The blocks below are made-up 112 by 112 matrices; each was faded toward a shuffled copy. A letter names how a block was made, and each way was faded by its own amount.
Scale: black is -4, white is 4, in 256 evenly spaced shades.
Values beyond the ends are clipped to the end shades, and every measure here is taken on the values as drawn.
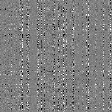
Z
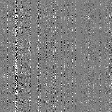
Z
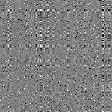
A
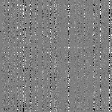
Z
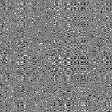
A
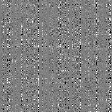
Z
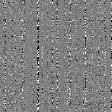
Z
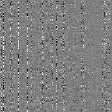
Z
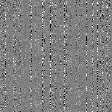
Z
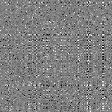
A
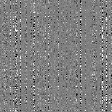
Z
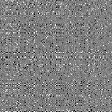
A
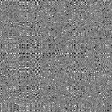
A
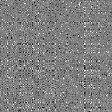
A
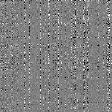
Z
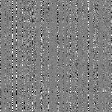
Z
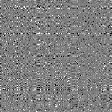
A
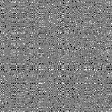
A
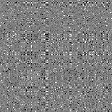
A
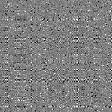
A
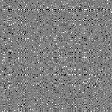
A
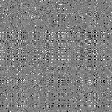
A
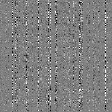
Z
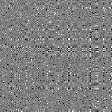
A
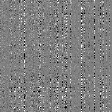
Z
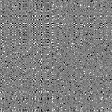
A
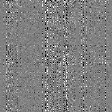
Z
